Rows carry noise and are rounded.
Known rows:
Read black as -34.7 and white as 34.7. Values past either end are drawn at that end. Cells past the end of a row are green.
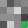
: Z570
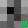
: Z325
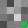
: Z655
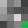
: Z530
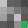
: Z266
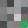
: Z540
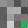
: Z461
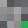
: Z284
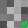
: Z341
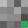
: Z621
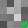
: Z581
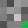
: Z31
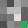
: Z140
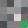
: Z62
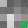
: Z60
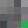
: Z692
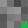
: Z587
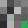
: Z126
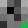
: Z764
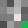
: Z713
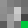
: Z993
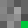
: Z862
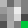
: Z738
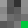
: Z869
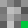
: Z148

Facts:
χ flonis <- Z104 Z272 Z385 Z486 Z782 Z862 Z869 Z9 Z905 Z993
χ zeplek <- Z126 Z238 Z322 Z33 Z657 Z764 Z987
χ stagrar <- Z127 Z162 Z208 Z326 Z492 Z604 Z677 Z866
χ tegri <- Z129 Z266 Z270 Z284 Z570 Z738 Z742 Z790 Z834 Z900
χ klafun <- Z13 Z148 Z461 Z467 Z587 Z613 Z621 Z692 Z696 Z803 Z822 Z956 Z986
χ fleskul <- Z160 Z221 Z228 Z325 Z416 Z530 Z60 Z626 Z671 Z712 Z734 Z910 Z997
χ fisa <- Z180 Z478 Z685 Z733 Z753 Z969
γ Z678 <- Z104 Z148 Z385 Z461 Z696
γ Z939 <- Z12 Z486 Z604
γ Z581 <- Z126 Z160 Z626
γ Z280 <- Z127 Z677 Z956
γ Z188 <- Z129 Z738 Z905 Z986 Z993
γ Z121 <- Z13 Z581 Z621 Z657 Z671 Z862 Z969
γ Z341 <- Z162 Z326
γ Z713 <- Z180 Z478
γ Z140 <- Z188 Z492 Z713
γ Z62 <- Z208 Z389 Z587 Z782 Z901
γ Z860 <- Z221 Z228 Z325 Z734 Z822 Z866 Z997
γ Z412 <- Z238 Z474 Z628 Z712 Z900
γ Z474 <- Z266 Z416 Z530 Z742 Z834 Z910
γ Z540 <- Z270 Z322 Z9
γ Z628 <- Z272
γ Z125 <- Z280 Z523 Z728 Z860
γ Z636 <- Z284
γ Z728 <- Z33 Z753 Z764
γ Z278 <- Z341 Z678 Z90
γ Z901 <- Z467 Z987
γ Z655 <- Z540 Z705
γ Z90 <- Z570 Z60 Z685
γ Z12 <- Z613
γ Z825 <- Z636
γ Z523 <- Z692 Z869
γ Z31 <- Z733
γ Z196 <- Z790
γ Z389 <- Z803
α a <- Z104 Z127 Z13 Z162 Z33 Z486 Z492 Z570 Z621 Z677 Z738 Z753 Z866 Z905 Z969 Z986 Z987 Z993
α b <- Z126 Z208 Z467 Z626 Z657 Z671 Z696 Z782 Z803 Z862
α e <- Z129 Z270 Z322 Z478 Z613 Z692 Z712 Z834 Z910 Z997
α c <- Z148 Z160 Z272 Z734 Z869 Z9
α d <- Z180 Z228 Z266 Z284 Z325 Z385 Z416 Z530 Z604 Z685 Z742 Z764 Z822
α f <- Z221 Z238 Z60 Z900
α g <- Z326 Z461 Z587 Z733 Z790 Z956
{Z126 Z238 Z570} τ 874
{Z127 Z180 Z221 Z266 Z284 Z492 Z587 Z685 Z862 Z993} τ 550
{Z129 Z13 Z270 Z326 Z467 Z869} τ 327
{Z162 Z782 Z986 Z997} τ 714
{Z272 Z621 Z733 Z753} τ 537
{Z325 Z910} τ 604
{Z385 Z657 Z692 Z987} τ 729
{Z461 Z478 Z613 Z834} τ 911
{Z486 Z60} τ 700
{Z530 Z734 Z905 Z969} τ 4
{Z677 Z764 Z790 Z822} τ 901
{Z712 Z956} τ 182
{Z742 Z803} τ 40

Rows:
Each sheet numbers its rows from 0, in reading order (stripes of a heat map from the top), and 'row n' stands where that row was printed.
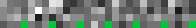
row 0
Z9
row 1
Z753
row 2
Z238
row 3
Z326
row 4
Z272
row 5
Z712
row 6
Z910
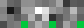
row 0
Z228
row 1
Z180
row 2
Z270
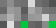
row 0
Z385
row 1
Z900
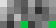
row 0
Z742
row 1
Z734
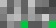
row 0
Z160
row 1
Z416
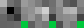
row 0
Z997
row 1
Z492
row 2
Z13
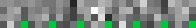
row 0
Z104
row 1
Z486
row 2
Z822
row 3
Z969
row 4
Z696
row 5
Z834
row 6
Z986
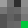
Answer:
Z956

